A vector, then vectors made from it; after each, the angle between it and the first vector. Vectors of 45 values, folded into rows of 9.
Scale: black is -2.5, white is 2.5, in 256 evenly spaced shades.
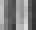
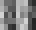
nearly parallel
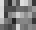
partly aligned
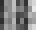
nearly opposite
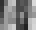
nearly opposite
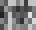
partly opposed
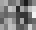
partly opposed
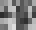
partly opposed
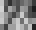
partly aligned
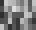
orthogonal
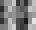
nearly opposite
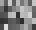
orthogonal
